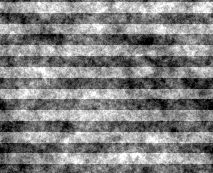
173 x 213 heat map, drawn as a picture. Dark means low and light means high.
The middle right is the ninth with the lowest average. On average the colour sits 50% of the way up the scale. Stripes running across repeat 8 times from top to bottom. No overall slope runs across the table.
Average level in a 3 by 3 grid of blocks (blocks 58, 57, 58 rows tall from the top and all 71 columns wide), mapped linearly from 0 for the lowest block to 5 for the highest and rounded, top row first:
3 5 5
4 3 0
2 5 3
